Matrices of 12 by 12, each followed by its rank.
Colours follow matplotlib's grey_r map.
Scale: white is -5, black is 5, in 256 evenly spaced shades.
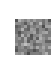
full rank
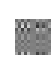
one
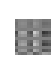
one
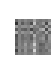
two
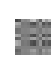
one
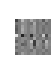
two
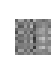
two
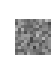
full rank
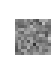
full rank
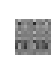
two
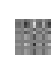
one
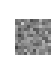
full rank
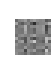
two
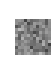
full rank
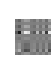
one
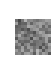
full rank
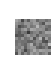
full rank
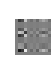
one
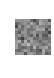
full rank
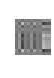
one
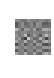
two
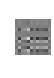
one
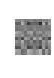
two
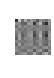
two
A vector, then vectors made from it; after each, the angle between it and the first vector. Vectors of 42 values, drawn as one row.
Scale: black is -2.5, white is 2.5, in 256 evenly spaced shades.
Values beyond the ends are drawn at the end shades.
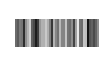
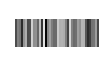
orthogonal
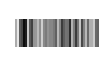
orthogonal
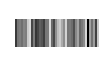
partly aligned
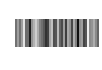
nearly opposite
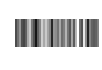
nearly parallel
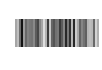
orthogonal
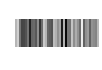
orthogonal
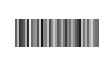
orthogonal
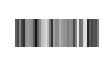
nearly parallel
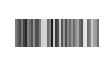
partly aligned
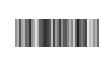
nearly opposite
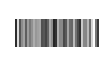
partly opposed
